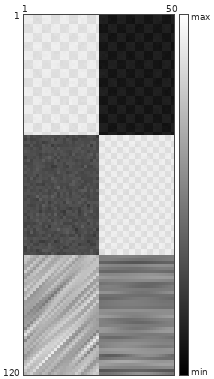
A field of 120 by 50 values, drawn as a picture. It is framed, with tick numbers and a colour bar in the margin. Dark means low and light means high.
The table splits into 3 rows of 2 panels. Panel 1,1: very high, checkered, faint in contrast. Panel 1,2: very low, checkered, faint in contrast. Panel 2,1: low, fine-grained, faint in contrast. Panel 2,2: very high, checkered, faint in contrast. Panel 3,1: high, slanting up to the right. Panel 3,2: middling, streaked across.
